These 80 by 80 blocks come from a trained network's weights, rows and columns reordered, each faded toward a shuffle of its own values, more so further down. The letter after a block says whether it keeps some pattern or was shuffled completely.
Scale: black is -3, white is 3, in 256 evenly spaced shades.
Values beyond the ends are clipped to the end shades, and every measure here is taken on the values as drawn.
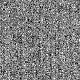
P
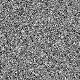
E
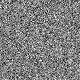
E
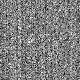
P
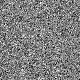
E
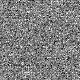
P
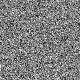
E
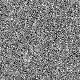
E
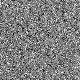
E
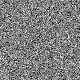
E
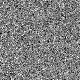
P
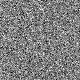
E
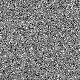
E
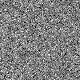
E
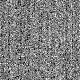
P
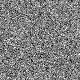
E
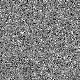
E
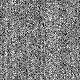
P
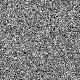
E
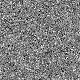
E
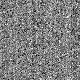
P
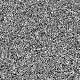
E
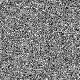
P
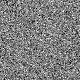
E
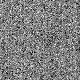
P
